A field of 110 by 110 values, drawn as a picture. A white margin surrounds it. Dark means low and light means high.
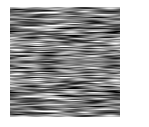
Grain: streaks across. Average level on the scale: 50%. Mirror symmetry: top to bottom.
